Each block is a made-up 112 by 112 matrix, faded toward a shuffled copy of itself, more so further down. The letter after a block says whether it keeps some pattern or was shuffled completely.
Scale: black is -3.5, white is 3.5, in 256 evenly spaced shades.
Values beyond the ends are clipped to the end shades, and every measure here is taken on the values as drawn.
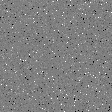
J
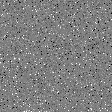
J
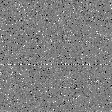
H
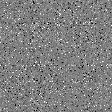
H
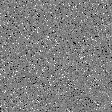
J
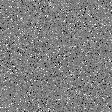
J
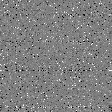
H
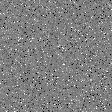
J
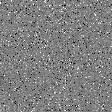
H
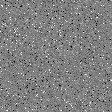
J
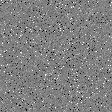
J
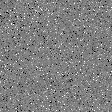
J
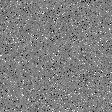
J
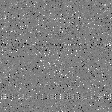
H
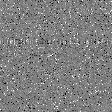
H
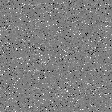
H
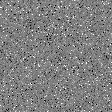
J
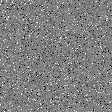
J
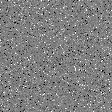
J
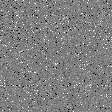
H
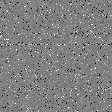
H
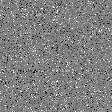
H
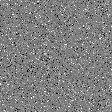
J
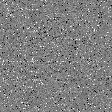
H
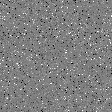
J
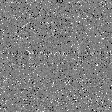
H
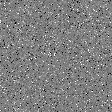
J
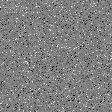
J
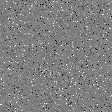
J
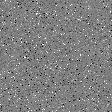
J
